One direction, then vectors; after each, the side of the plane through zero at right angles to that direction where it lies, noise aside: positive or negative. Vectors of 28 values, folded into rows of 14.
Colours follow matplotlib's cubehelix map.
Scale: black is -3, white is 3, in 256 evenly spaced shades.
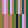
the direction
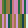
negative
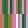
negative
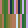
negative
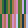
negative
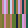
positive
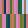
negative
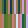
negative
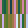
negative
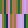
negative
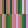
negative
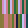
positive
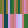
negative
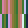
positive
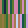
negative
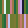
positive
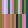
positive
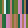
positive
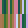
negative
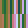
negative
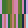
negative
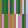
negative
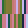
negative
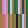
positive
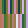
negative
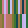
positive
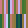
positive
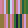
positive
